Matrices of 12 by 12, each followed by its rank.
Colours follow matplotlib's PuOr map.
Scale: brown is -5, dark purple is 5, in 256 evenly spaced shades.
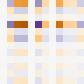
one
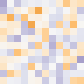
full rank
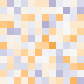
full rank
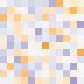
full rank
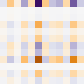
one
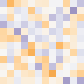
full rank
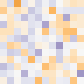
full rank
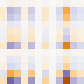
one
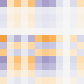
one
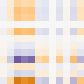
one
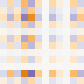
one
